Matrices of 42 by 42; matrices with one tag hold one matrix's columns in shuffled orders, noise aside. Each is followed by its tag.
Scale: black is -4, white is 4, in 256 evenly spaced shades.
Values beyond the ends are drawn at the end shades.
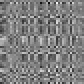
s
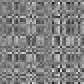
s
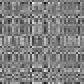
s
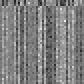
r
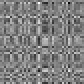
s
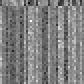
r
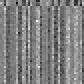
r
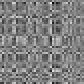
s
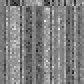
r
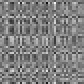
s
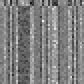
r
